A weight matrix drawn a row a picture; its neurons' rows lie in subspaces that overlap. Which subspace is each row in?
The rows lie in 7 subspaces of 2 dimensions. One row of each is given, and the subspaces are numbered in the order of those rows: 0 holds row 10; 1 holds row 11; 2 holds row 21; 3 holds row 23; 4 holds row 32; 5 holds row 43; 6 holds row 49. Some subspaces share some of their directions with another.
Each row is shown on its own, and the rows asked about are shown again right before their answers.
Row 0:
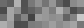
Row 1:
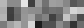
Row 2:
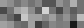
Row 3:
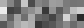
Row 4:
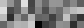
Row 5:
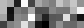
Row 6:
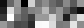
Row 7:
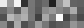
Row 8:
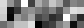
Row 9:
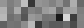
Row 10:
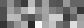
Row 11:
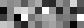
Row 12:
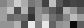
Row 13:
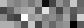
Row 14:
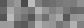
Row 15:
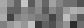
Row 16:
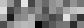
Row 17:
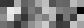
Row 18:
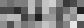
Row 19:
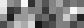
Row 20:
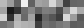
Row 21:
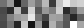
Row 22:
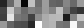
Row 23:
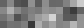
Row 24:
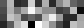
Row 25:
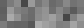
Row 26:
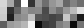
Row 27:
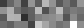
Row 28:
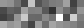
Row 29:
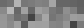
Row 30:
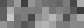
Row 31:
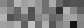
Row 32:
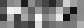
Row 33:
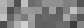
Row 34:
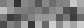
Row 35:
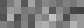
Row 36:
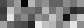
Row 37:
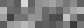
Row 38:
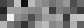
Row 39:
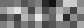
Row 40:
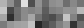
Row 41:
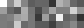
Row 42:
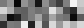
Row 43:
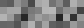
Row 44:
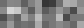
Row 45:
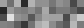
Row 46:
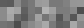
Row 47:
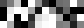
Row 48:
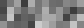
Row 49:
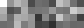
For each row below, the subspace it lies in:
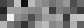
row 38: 3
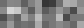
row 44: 4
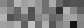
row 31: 2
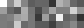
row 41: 6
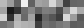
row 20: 4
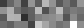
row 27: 1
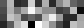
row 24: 0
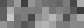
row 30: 2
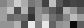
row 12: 2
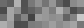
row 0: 0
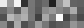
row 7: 6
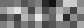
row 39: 4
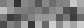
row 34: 3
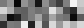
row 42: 3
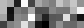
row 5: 2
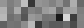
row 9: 5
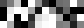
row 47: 1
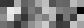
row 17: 5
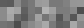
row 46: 5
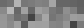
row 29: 2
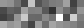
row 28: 5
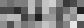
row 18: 4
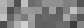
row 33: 0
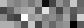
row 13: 1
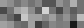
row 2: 1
